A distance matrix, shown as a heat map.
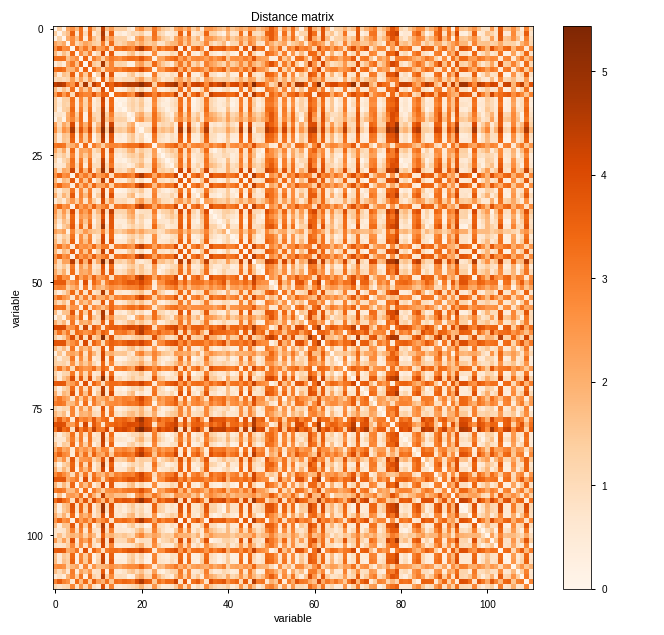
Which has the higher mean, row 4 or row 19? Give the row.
4
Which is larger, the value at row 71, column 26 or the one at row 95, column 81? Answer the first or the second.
the second
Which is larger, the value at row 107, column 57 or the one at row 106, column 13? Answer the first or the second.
the second
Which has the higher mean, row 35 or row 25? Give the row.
35
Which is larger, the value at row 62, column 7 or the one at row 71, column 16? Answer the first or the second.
the first
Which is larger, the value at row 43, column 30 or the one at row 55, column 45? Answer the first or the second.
the first
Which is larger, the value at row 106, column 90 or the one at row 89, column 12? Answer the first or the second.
the second
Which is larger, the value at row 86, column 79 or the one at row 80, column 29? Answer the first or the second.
the first
